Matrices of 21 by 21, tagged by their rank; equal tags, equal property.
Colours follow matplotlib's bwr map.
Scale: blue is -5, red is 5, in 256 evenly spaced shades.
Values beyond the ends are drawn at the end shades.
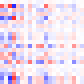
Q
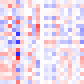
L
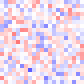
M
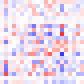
L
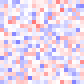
M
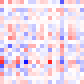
L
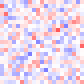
M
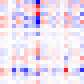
Q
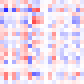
L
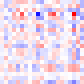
L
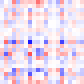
Q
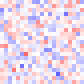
M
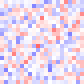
M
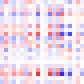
Q
